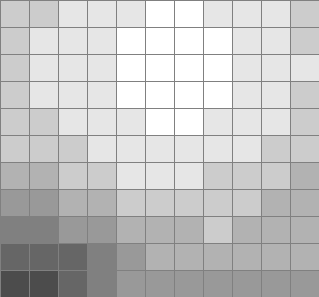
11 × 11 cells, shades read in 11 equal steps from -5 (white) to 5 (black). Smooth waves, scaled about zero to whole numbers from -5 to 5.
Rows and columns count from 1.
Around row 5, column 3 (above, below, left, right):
-4 -3 -3 -4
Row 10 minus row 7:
3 3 4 3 3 2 2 1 1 1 0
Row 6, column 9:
-4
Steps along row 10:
same same down down down same same same same same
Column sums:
-18 -21 -27 -30 -38 -41 -41 -39 -35 -33 -28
